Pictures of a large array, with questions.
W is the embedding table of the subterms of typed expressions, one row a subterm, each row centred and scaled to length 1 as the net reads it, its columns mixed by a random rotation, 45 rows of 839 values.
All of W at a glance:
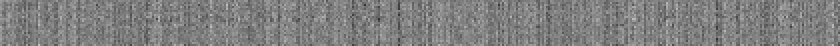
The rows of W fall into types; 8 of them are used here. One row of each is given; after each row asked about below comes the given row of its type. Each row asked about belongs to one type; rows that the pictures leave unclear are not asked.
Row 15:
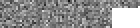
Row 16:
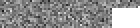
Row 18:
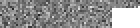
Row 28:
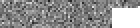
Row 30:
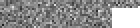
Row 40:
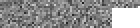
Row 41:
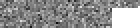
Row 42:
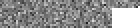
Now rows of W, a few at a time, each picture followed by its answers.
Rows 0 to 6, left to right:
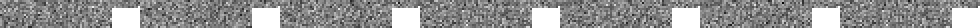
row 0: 18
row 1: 28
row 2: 42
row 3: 15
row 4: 40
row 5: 40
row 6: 15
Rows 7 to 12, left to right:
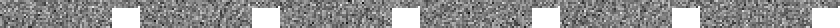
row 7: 18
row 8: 42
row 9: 40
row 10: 30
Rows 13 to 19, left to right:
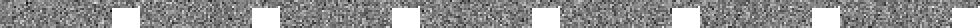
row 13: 41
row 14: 28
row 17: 16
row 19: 18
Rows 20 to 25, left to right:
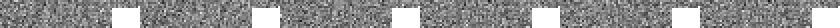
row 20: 15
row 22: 40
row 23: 15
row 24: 15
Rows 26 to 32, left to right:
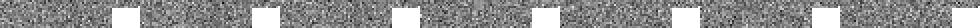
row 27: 28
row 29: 40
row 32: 42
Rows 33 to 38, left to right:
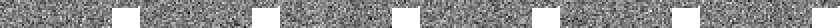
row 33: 16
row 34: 30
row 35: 28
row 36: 41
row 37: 18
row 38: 28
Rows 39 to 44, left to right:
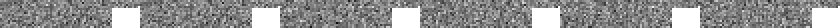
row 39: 40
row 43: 18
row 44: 15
